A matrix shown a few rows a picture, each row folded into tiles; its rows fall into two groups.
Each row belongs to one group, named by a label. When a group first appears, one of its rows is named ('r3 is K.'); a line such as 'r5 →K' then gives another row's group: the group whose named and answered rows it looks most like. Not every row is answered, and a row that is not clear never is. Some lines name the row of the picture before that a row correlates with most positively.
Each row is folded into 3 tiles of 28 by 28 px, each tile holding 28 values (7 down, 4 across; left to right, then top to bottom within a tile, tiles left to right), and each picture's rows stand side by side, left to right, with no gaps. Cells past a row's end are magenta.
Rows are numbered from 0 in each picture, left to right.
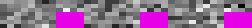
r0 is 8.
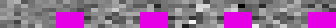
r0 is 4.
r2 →8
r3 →8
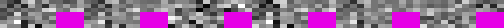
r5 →8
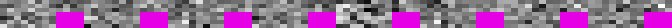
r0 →8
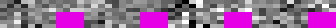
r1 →4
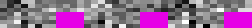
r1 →4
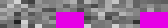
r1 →8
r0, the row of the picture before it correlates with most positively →1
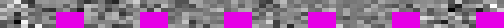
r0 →4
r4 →8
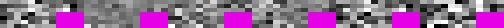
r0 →8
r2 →8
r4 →8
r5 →8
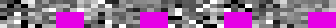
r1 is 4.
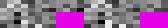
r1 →4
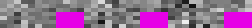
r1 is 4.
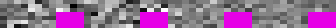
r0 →8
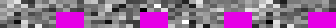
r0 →4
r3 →4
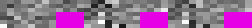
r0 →8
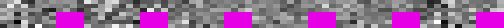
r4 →4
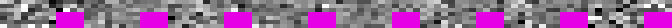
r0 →8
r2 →8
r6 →4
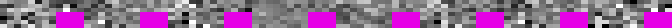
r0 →8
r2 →4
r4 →8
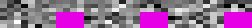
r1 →8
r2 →8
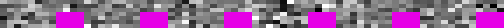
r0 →8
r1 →8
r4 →4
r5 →8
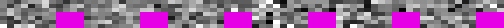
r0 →8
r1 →8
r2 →8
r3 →4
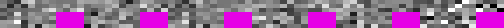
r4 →4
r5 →8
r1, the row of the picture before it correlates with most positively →5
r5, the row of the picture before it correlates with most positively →1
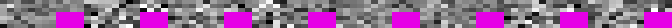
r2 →8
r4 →8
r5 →4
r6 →8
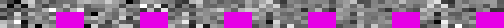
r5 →4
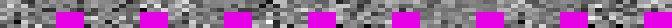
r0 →4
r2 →4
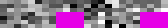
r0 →8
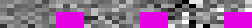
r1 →8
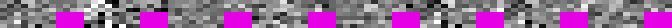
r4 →8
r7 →8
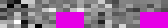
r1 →4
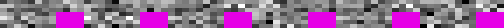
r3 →4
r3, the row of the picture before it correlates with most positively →1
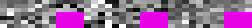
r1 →4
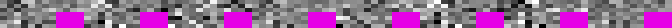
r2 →8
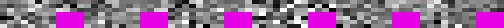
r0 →8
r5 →4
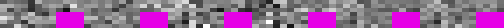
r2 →4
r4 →4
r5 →4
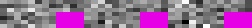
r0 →8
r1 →4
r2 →4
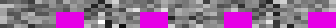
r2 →8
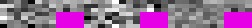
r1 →8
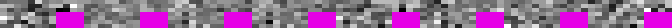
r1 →8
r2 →4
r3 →4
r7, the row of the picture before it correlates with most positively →2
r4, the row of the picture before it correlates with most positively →2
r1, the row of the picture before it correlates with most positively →1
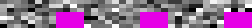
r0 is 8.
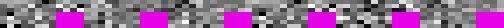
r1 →4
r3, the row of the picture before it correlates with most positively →0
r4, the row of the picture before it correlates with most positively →0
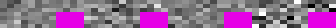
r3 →8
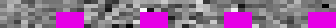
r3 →8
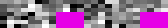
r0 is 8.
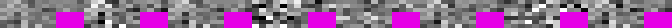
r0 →4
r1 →4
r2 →4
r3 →8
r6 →8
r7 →4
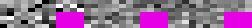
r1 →8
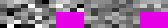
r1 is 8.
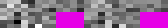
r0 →4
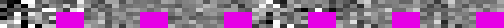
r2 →8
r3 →4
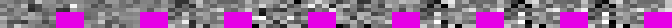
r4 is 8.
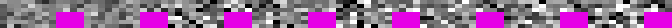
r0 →8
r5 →8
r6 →8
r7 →8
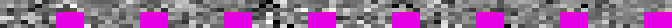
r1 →8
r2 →4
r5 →4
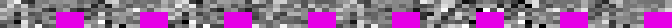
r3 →8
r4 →4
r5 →8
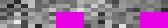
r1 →4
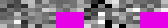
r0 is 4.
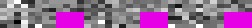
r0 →4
